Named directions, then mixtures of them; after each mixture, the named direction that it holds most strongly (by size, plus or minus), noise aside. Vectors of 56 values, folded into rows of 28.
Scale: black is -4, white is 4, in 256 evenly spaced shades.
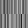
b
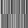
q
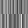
b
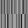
b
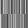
q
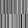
b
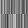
q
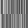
q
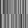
b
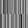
b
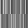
q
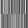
q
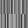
b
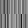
b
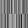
b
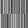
q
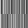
q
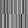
b
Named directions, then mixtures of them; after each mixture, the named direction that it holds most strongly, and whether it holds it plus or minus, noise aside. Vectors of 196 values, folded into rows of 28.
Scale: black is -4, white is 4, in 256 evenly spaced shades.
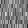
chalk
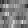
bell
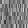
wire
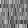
chalk, plus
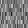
chalk, minus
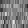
bell, plus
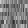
bell, minus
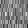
chalk, plus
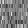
chalk, plus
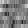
bell, minus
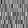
chalk, plus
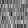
chalk, minus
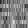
bell, plus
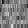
bell, plus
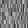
wire, minus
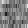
bell, minus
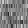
bell, minus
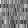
bell, minus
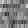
bell, minus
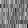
chalk, plus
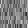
chalk, minus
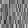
wire, plus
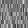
wire, minus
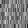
wire, minus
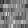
bell, plus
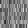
wire, plus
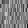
wire, minus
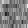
bell, minus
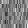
wire, plus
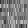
bell, plus
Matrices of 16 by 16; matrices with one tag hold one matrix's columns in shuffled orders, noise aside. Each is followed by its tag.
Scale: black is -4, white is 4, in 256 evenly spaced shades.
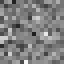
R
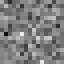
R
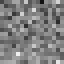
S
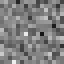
R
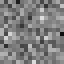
R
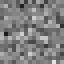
R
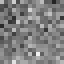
S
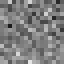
S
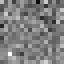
S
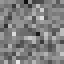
R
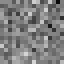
S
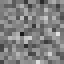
R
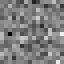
R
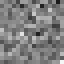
R
